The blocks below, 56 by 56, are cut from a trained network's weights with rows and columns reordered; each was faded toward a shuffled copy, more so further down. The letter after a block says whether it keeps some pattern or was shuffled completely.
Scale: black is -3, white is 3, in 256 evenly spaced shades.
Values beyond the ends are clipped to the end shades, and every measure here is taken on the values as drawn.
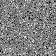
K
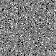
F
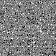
F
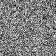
F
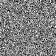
F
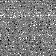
F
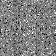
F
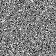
K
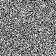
F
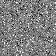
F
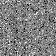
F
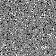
K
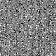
F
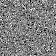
K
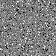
K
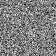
K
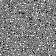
K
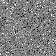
K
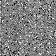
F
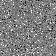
K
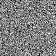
K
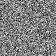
F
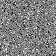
K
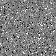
K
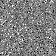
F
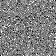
K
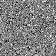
K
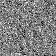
K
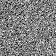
K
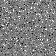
K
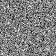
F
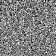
K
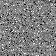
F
